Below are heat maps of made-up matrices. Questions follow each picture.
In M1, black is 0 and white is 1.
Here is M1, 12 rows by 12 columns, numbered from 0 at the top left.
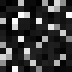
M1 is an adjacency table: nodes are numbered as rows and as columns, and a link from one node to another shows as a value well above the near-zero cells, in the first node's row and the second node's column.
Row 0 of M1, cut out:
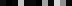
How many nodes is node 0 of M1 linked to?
4
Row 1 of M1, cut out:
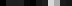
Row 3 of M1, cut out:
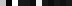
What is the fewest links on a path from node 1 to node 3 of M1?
3
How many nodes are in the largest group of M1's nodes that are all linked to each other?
3
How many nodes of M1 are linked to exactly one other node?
1
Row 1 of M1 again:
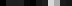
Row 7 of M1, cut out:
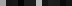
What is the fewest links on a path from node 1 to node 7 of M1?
3
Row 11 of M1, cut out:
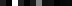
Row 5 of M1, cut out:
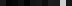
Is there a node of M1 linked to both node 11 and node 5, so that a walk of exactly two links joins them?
no
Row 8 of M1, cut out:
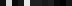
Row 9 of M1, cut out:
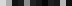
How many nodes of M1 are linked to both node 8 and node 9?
2
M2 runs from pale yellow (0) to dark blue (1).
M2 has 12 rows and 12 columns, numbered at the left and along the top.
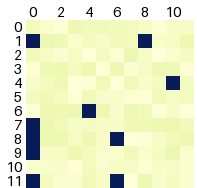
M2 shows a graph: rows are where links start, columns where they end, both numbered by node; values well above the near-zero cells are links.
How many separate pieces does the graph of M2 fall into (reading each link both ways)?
4
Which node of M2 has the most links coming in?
node 0
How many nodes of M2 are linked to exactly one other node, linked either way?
3
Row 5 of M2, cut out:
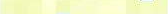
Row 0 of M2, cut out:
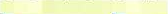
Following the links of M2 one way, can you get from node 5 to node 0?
no
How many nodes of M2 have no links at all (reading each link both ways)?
3
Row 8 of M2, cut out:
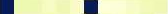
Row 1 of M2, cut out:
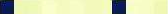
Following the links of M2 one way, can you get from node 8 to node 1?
no
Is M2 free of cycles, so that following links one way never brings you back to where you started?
yes
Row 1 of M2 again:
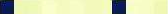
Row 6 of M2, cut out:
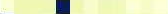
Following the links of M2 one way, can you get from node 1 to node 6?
yes
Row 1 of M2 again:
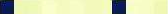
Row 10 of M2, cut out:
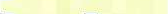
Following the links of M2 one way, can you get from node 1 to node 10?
yes
